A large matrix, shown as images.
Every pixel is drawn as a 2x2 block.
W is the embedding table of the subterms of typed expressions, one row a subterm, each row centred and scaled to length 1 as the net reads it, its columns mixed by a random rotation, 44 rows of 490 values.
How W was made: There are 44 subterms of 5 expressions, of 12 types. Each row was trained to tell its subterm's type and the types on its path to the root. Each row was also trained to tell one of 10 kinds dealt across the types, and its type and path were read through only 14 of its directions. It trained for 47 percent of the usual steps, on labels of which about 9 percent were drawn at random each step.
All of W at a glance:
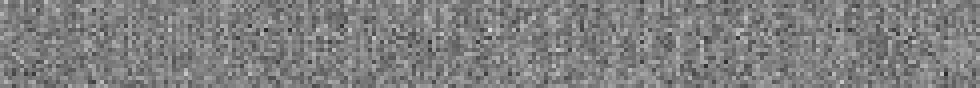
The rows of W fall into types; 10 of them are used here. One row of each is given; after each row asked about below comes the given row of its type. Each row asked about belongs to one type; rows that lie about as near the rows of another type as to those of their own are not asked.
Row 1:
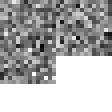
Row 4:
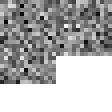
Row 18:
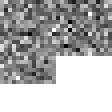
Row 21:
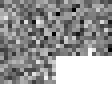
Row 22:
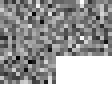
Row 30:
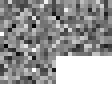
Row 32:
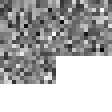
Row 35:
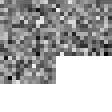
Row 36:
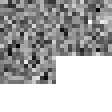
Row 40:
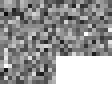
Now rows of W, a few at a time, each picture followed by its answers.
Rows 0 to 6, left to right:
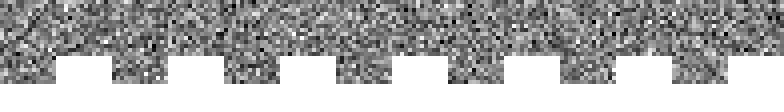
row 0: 30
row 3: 22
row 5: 21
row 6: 21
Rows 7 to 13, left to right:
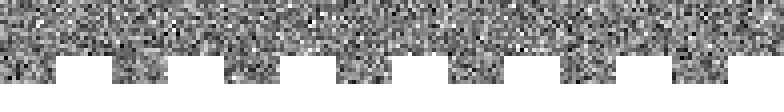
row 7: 35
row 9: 1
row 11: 21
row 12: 30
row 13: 22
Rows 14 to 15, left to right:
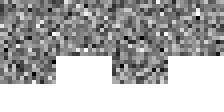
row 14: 35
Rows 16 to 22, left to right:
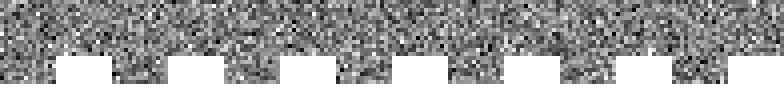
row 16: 4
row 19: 40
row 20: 1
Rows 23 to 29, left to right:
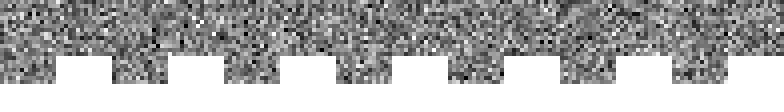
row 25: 36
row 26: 40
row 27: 22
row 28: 32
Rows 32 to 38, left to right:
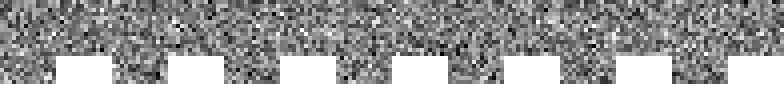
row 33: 18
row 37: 36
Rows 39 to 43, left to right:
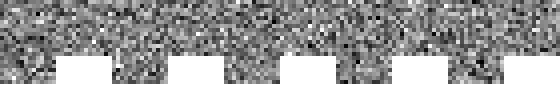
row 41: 4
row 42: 4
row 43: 36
